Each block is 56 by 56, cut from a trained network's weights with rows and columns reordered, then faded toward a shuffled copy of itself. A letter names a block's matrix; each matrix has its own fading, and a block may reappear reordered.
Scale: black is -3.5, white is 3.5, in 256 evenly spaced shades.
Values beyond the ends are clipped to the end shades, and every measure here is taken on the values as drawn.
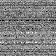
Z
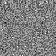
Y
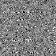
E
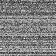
Z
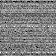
Z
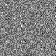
Y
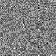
Y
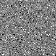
E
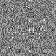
Y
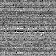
Z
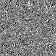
E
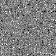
E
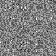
Y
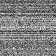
Z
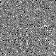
E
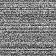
Z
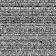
Z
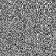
Y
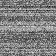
Z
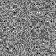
Y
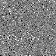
E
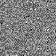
Y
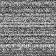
Z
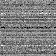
Z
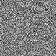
Y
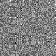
Y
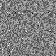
Y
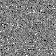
E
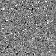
E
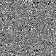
E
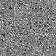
E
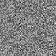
Y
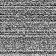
Z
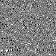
E
